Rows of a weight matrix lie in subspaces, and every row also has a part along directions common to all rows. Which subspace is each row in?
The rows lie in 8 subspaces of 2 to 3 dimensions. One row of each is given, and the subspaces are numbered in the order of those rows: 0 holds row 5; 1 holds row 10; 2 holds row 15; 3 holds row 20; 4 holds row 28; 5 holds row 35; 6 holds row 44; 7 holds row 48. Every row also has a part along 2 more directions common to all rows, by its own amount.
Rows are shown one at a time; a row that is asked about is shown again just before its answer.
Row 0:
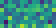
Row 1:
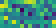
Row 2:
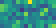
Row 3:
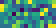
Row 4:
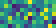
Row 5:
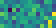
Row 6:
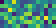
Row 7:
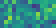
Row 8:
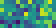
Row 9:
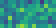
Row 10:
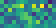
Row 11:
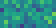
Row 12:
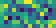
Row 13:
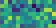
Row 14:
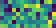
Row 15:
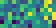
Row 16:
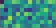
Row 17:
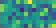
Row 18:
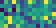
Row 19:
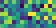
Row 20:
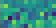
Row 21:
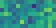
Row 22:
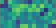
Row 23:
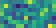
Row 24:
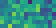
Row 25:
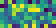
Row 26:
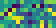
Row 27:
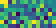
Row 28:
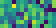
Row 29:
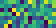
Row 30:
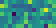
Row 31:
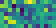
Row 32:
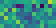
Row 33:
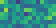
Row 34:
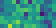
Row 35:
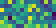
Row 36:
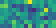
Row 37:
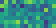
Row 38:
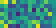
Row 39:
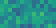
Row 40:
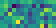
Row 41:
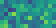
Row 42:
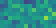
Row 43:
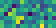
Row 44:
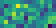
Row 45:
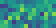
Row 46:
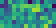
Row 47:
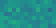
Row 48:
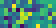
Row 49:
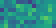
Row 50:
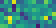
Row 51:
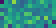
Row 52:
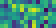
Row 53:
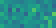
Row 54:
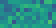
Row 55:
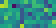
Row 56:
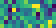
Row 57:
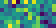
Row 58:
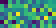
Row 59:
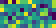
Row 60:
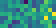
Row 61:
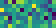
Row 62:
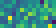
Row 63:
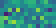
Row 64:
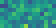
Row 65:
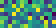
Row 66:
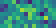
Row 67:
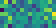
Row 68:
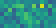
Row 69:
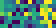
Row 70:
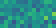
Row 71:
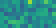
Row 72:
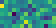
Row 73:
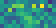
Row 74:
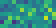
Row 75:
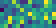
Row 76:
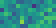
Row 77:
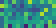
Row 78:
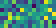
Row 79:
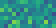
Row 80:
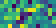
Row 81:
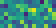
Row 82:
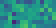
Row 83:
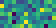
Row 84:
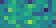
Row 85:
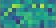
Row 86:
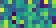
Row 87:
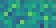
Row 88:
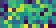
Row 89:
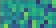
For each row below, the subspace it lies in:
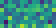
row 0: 6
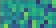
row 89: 4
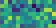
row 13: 4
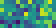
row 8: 2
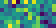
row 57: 2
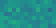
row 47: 7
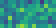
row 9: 6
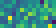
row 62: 6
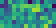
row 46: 0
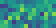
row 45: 3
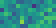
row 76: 3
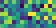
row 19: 1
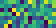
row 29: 4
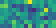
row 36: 4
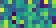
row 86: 5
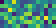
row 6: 3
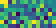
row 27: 5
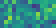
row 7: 0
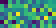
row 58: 5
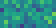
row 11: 6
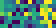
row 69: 2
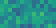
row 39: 4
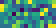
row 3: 5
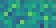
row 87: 1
